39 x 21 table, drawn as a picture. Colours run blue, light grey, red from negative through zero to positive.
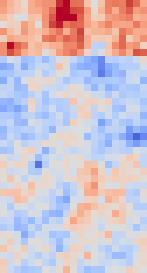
Seam: horizontal, 20% of the way down, the top part higher. Ninth with the highest average: top middle. Stripes: none. Grain: blotchy.
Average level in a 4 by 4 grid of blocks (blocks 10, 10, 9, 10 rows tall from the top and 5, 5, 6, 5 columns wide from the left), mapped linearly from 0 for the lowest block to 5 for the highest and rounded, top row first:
4 5 4 5
0 1 1 0
2 1 2 2
1 1 2 2
